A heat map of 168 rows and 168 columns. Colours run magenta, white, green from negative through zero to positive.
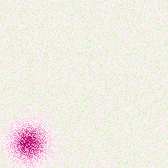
Ninth with the lowest average: bottom left. Odd rows or columns: none. Dips: one, in the bottom left. Stripes: none. Average level on the scale: 50%.
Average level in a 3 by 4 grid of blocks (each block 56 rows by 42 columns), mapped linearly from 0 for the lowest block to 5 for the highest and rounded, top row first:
5 5 5 5 / 5 5 5 5 / 0 4 5 5
